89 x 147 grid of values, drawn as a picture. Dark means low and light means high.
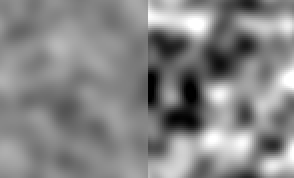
There are no regular stripes. The centre is the ninth with the lowest average. A vertical seam about 50% of the way across splits the table, and the left part is calmer. No lone cell stands out from its neighbours. Neither half mirrors the other.
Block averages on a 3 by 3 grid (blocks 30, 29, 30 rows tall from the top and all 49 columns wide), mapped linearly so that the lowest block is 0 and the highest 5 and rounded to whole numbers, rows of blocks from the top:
442 | 304 | 335
